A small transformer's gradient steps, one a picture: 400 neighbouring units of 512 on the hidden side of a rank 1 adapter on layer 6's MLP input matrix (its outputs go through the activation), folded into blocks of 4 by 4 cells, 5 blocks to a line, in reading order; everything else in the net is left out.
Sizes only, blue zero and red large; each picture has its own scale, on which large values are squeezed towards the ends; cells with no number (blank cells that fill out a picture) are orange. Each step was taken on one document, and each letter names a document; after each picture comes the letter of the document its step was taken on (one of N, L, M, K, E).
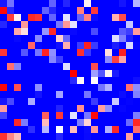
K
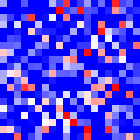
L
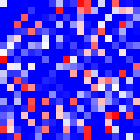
L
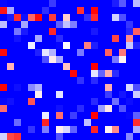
K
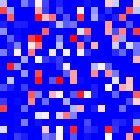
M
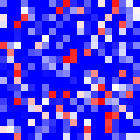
L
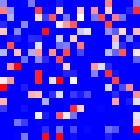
M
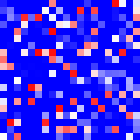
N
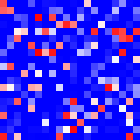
N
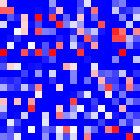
N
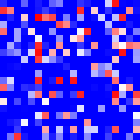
M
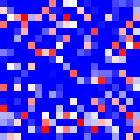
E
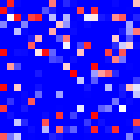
K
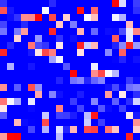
K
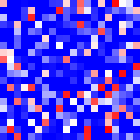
L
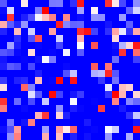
M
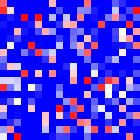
N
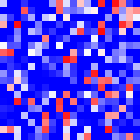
L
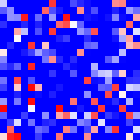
E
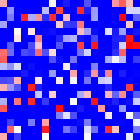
N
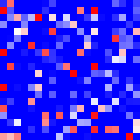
K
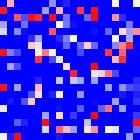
K
